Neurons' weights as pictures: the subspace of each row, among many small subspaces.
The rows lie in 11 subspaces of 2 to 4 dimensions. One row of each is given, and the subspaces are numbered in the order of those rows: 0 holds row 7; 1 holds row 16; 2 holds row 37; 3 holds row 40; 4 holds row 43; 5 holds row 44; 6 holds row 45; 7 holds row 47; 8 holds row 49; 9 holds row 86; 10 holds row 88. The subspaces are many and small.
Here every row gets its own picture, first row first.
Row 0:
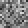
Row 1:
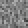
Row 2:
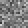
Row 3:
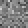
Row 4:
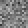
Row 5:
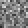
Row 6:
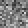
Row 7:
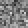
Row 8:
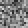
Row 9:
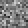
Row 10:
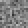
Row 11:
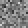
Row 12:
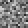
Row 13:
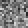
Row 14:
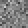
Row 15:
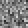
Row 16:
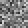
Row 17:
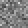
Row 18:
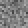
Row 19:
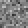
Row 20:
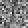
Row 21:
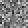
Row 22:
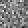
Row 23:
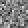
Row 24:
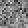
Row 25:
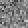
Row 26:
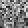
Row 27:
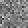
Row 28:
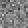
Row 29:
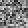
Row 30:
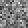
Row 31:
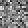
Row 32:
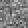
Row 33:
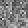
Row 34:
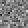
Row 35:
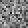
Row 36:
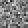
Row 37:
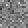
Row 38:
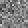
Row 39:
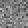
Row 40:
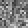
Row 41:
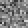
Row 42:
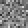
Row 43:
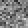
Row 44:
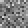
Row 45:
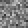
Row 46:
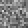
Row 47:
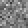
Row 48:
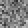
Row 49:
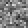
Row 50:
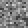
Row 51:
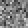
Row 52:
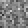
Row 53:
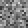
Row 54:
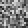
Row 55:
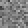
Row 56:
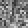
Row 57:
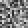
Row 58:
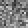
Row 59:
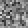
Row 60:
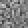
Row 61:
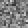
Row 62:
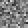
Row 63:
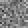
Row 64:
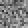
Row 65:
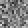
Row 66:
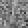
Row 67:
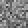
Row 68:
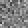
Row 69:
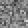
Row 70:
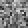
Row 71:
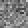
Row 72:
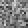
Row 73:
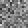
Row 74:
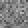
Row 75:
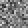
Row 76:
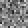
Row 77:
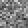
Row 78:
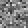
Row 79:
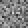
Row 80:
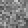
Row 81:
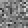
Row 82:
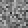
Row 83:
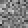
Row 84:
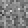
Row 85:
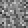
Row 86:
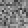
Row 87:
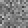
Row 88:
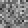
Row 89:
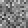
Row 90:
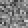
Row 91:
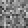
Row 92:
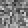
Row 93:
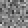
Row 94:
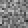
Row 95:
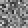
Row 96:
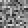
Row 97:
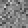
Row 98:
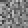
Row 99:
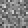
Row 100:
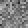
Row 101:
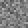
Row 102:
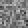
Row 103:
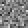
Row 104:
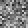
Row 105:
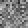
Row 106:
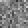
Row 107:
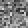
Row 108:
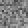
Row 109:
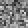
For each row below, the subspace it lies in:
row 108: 9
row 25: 0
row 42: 5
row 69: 0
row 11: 7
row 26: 6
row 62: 2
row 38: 10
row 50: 8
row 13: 8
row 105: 10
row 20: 3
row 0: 10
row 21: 3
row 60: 6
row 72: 1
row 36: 2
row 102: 2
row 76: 2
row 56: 3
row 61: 2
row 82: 5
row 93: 2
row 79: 5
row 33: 3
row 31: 2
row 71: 10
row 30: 0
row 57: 8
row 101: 2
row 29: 7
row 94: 10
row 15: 10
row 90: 0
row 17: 4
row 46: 9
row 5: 6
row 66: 3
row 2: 1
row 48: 4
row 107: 10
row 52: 8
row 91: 7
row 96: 7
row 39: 6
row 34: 5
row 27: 3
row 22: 9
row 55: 2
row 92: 10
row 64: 9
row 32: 6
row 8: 7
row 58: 1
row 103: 5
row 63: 6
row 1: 10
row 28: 8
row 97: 9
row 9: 6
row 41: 0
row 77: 4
